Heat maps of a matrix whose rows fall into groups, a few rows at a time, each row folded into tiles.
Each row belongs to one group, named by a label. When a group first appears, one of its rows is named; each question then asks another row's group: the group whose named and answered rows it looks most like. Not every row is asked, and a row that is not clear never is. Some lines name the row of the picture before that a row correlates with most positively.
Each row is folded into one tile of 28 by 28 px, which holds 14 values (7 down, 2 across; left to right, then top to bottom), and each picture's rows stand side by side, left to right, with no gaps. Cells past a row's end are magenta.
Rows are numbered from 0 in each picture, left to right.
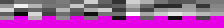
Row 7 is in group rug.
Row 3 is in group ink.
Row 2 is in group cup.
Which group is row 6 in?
rug
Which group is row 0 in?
cup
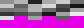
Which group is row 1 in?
cup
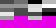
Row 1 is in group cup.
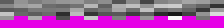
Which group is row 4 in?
cup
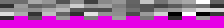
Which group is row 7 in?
ink
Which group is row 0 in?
rug
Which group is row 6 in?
ink
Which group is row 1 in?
ink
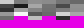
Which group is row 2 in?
rug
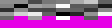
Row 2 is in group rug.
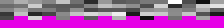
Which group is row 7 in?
cup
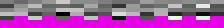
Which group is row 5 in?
ink
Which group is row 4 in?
rug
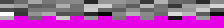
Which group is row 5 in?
cup
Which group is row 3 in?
cup
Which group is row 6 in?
rug
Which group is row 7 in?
cup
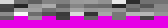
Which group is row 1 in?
cup
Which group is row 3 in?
ink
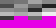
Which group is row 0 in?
rug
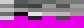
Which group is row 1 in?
rug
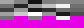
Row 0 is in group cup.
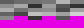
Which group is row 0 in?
cup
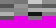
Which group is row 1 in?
ink
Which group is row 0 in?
rug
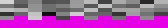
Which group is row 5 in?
cup
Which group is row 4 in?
ink
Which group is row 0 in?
ink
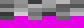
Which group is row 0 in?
ink
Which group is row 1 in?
cup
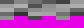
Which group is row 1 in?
rug
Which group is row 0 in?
cup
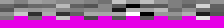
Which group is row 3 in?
rug
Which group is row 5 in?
ink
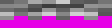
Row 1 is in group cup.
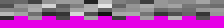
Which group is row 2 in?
ink
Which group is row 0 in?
rug
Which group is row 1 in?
cup
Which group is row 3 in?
cup
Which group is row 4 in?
rug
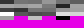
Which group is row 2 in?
rug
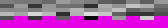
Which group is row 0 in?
rug
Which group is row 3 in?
rug
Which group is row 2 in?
ink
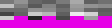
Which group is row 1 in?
rug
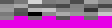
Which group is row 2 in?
rug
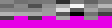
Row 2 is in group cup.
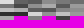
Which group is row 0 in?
ink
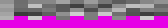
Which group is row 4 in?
cup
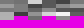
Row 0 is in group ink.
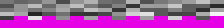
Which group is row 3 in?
ink
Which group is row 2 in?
cup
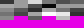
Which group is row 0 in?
cup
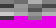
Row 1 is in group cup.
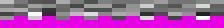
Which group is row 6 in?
rug
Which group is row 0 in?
ink
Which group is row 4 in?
rug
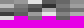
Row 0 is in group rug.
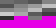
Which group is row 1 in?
cup
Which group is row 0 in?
rug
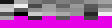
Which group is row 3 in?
ink
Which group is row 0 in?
cup
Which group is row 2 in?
rug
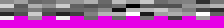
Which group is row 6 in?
rug
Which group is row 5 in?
ink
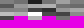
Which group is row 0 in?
rug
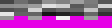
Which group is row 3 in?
cup
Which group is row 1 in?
cup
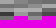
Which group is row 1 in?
cup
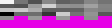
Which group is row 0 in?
ink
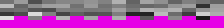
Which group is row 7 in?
rug
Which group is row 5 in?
ink
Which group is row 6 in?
cup
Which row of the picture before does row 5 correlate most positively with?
0
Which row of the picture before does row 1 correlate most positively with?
2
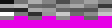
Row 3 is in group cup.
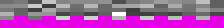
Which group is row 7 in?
ink
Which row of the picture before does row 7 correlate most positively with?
1
